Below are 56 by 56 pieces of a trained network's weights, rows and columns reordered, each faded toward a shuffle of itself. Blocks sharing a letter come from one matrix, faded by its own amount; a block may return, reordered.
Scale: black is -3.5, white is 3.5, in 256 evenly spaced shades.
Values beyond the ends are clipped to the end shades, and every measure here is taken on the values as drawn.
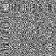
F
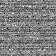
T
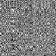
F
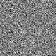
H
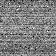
T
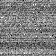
T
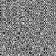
F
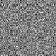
F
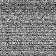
T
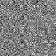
H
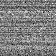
T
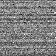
T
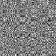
F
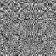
F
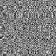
F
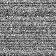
T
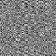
F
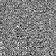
H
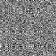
H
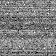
T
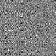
H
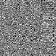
H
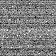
T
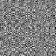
F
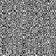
F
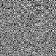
F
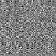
F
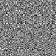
H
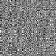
F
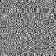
F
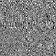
H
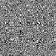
H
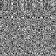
H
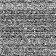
T
